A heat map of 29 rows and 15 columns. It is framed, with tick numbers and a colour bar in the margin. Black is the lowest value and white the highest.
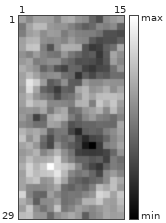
The ninth with the highest average is the bottom left. The texture is blotchy. No single row or column stands out from its neighbours.
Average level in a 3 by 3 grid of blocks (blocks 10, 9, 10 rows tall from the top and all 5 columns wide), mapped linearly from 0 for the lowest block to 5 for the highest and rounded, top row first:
4 1 0 | 3 1 3 | 5 3 3
